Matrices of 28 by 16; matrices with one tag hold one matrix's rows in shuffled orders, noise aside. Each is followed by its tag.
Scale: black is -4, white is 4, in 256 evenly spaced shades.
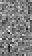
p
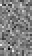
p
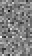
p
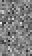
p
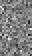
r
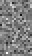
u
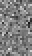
r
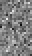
u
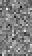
u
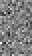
p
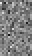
p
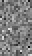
r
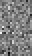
p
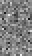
r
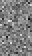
r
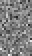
r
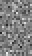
u
